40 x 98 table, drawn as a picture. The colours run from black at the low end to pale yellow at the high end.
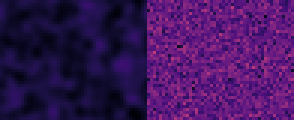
It is made of 1 by 2 panels. Panel 1,1: very low, blotchy, faint in contrast. Panel 1,2: low, fine-grained.
